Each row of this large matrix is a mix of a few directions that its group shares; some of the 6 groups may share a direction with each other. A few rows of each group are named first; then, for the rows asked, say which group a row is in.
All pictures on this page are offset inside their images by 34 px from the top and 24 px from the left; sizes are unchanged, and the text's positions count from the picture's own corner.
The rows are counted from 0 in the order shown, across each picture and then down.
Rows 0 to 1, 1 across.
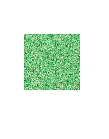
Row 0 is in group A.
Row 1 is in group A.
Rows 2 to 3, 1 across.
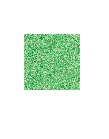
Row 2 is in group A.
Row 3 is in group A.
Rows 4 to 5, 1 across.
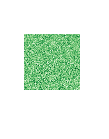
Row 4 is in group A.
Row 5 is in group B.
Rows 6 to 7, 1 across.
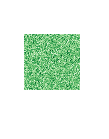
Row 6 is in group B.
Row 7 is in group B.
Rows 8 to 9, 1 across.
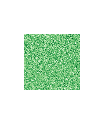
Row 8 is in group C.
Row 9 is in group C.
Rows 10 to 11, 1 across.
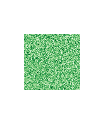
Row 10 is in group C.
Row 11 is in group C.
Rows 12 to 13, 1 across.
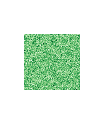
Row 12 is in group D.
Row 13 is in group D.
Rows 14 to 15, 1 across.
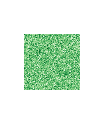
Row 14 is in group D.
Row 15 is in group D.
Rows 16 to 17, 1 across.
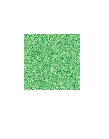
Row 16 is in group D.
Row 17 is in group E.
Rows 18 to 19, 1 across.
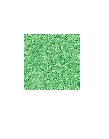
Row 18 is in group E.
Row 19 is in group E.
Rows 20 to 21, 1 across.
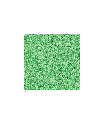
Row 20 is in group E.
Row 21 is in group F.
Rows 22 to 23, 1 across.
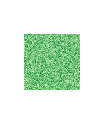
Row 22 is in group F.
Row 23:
A
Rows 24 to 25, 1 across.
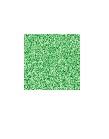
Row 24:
B
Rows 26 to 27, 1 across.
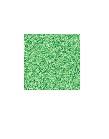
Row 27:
B
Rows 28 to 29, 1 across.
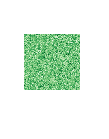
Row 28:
E
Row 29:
F
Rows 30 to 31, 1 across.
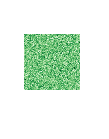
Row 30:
E
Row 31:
F
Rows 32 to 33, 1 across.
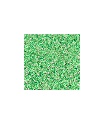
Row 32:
F
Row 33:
A
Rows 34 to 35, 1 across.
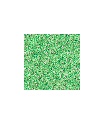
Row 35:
D
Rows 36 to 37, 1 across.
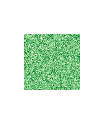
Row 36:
A
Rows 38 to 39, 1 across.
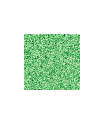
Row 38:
A
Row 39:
A
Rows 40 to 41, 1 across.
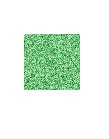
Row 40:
F
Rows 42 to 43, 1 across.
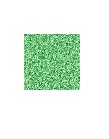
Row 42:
E
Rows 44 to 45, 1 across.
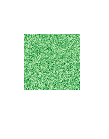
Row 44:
D
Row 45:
E
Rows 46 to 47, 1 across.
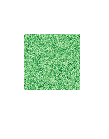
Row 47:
F
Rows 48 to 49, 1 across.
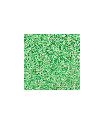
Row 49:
D
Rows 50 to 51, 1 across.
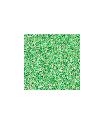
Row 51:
F
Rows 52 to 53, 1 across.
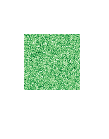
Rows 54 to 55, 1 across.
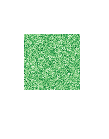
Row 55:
A
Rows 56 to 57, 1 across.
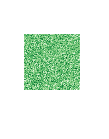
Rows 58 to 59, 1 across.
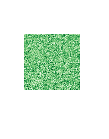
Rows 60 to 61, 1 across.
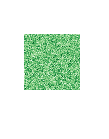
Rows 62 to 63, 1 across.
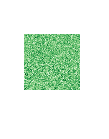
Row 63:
F
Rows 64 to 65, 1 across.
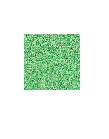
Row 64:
B
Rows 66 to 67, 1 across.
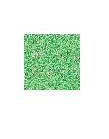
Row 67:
F
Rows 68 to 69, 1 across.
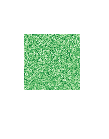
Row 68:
B
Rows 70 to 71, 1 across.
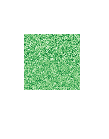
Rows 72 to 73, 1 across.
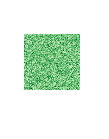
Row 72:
F
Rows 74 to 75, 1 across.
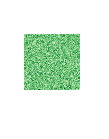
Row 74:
E
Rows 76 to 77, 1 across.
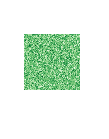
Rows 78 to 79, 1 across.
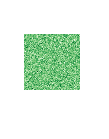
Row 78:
F
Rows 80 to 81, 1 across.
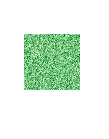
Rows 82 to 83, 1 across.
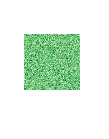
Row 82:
B
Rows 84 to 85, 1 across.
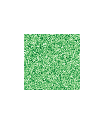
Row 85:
B
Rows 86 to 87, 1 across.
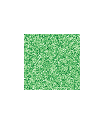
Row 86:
D
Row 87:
D
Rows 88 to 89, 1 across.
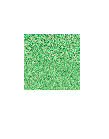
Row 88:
C
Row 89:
D
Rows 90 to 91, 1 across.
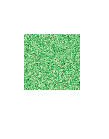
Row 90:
D
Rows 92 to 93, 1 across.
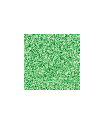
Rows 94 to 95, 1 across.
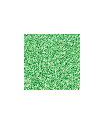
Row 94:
A
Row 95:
A
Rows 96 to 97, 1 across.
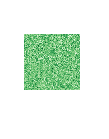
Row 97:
E
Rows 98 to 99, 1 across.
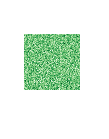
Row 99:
B
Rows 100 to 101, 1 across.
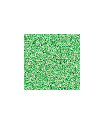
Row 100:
B
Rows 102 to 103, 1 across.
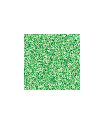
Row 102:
C
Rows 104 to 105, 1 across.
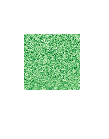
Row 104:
C
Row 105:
F
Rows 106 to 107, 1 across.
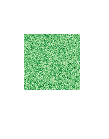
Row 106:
C
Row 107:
F
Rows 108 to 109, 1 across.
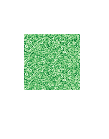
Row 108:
F
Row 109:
F
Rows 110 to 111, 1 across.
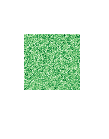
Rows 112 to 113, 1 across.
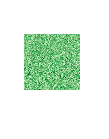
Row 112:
D
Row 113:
D
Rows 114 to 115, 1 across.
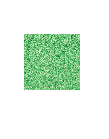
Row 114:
D
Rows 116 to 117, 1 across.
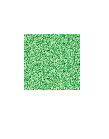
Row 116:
D
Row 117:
D
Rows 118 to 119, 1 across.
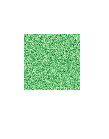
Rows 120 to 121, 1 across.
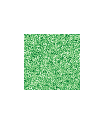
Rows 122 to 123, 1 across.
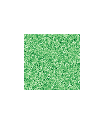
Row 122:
F
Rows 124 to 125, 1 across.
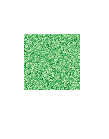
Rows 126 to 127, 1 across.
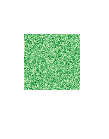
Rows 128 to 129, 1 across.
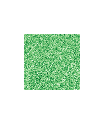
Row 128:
C
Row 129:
D
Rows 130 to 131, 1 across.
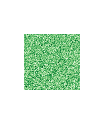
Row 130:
B
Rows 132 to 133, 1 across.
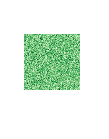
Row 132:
C
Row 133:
B
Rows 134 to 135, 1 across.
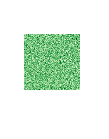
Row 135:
C
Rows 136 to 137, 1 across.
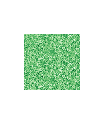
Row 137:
F
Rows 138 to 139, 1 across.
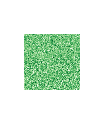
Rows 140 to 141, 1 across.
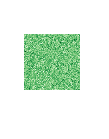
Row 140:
F
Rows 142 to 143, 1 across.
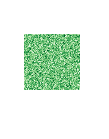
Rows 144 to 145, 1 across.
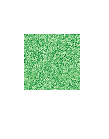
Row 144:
A
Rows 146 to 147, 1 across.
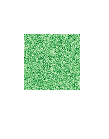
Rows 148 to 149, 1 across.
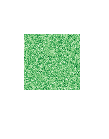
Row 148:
F
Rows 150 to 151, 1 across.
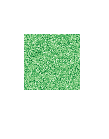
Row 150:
E
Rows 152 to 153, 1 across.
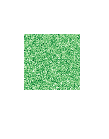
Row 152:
D
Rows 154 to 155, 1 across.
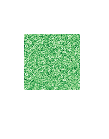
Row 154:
F
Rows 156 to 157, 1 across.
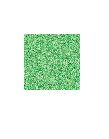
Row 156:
E
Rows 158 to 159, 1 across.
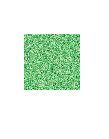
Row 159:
E
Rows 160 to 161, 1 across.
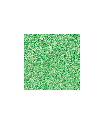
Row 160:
A
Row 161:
C
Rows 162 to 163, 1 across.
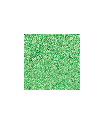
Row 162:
D
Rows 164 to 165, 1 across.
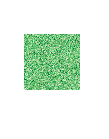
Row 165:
F
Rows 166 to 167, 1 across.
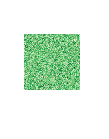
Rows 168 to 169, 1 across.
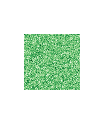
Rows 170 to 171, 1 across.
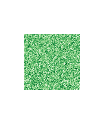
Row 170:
D
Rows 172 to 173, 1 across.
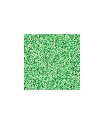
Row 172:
D
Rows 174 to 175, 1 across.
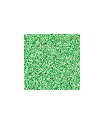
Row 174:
B
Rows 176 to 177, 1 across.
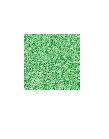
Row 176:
E
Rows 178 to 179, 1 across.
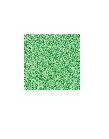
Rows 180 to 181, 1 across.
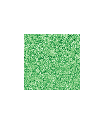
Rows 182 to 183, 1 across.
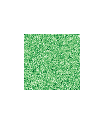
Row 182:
D
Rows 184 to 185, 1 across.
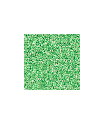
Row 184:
B
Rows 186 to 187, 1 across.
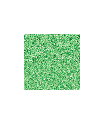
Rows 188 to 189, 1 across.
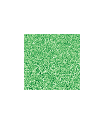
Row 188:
D
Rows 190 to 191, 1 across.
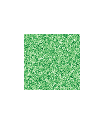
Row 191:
D
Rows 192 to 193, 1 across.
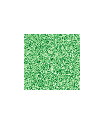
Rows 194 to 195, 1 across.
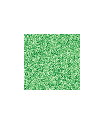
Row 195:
F
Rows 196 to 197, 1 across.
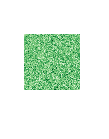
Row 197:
D
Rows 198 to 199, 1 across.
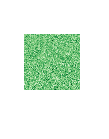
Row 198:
E
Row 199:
D
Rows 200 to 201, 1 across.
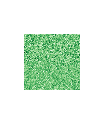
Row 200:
A
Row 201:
D
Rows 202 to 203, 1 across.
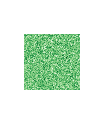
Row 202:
A
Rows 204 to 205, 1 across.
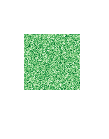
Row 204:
C
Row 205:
C
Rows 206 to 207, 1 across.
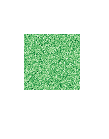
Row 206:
B
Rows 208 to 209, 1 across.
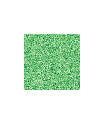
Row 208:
B
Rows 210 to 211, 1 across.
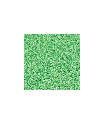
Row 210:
E
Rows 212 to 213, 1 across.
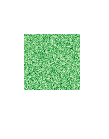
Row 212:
E
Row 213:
B
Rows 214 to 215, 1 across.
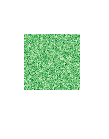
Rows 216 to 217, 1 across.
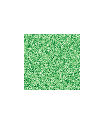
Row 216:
D
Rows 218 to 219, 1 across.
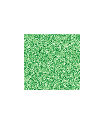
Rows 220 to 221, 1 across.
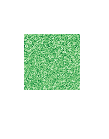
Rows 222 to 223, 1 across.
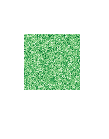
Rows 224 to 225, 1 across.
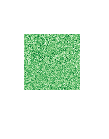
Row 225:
C
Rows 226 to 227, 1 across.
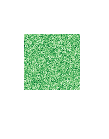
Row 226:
F
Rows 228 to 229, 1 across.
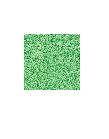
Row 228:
E
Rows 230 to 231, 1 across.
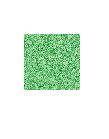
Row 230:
F
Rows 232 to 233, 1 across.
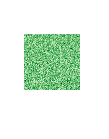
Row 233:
B
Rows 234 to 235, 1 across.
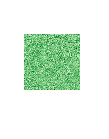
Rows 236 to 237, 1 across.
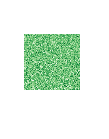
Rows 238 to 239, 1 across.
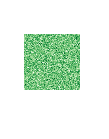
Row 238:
C
